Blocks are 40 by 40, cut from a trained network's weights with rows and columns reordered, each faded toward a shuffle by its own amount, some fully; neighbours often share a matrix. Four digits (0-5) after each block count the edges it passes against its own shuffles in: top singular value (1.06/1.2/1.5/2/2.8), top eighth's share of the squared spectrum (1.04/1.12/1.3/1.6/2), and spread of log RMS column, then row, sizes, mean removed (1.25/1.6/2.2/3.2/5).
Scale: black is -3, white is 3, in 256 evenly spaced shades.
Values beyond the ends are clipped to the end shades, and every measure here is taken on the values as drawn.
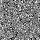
0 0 0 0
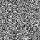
3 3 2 0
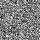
0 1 0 0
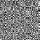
3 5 3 1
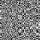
4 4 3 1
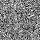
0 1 0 0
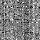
3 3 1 2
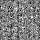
2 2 0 2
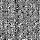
2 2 0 2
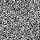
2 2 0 1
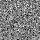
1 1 0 0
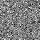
0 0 0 0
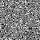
0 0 0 0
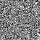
0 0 0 0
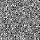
2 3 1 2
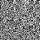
3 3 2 1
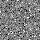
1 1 0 0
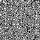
1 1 0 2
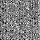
2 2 0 1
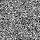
0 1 0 0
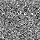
1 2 0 1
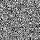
2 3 1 0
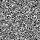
0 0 0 0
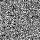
1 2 0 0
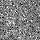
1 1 0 0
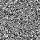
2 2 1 0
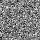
1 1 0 0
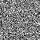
0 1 0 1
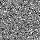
0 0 0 0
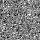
1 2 1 1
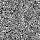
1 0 0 0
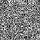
2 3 1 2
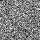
1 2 0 0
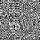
3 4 2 0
